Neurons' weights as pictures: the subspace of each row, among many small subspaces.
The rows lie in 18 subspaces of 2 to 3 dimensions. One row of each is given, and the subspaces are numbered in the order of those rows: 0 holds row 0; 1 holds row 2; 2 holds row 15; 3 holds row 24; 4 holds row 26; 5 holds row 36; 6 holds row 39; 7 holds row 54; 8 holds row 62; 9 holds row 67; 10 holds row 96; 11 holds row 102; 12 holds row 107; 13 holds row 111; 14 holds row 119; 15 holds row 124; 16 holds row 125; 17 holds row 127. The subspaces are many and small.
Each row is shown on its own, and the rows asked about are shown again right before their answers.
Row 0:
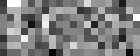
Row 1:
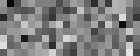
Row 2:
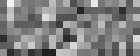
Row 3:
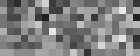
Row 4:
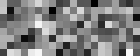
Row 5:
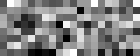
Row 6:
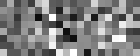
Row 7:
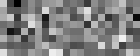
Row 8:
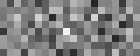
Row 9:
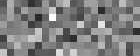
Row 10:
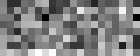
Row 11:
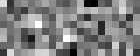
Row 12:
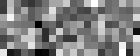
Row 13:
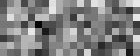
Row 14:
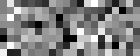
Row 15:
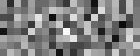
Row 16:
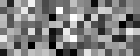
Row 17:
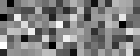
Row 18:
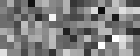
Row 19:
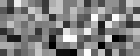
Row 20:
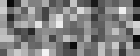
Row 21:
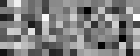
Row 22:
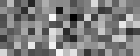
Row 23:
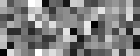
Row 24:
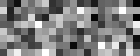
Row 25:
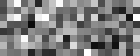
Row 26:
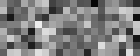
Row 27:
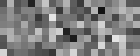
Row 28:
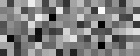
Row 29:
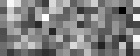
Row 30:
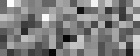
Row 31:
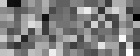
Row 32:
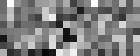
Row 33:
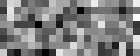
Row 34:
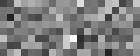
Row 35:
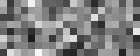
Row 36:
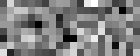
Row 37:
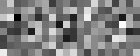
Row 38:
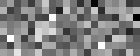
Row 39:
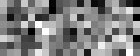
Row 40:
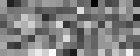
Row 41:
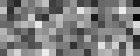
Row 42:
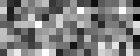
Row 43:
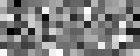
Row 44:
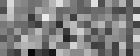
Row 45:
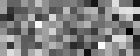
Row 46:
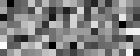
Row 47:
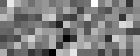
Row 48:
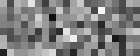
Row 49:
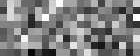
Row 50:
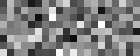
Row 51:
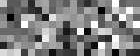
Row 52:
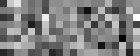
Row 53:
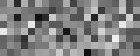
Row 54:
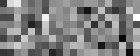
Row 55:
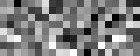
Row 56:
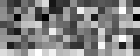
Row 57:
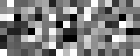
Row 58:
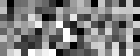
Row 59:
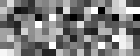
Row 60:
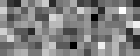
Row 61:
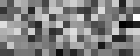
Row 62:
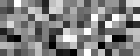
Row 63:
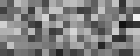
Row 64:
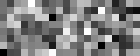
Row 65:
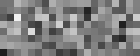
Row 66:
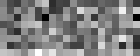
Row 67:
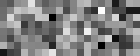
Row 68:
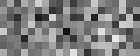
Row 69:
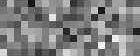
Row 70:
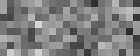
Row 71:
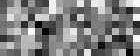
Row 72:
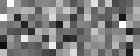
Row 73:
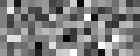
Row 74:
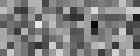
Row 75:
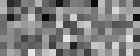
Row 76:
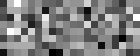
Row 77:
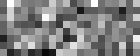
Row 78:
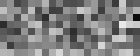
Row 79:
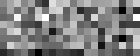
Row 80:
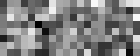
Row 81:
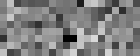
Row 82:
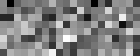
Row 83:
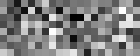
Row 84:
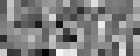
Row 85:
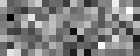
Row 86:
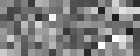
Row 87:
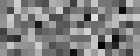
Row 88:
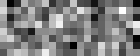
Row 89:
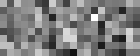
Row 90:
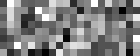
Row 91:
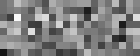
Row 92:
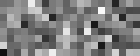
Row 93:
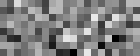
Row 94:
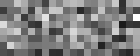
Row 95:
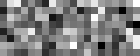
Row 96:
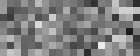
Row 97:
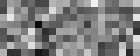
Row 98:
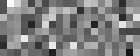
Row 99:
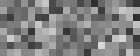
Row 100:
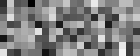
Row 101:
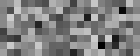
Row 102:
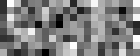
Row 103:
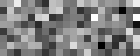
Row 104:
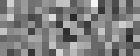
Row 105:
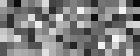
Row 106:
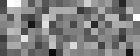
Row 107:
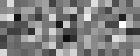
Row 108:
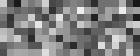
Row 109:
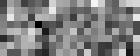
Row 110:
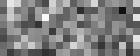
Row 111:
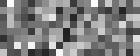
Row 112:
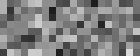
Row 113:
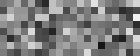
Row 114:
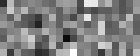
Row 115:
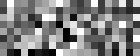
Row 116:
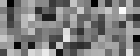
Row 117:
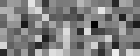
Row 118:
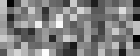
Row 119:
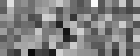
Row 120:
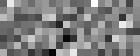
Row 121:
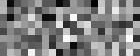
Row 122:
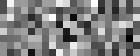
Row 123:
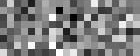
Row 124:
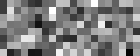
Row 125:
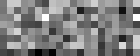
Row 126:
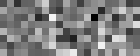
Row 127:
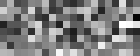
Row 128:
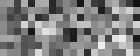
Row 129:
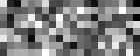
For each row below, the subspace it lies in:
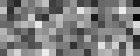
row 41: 3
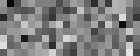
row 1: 7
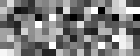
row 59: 9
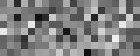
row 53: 2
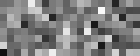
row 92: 9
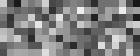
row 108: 8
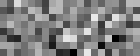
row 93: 8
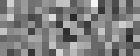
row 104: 2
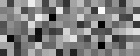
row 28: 15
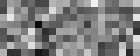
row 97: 4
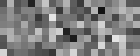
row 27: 4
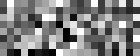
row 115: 14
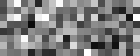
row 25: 2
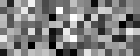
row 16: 13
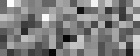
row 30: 12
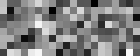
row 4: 15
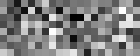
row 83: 13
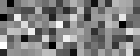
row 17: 7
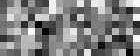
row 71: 6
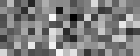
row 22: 13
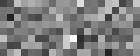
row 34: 5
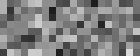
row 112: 15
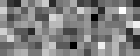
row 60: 11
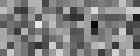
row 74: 9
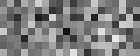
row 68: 14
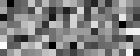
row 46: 0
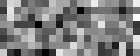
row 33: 3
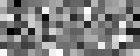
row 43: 0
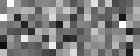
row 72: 7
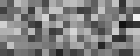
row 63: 17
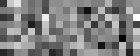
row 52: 7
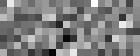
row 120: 16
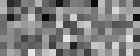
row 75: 2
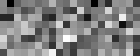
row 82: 12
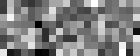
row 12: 4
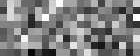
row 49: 14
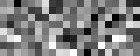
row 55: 8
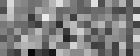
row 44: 14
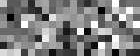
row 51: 9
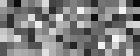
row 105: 8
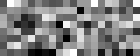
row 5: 17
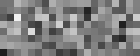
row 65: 12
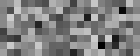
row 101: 5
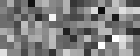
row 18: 10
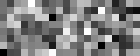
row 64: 9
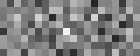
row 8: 14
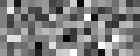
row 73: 5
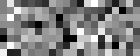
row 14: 5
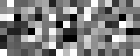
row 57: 12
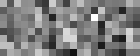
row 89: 11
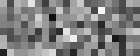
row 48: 4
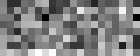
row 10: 16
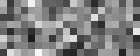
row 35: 10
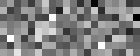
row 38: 15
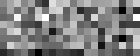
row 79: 16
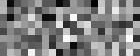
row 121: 2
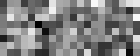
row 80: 6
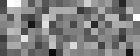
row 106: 0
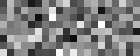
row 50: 15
